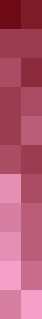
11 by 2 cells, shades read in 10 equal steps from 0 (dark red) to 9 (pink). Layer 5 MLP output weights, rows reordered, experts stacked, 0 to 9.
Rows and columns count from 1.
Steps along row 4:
up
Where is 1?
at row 1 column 2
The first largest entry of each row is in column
2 1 1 2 2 1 1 1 1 1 2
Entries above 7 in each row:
0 0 0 0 0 0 1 0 1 1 1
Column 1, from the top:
0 3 4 3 3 4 8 7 8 9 7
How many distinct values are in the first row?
2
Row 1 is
0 1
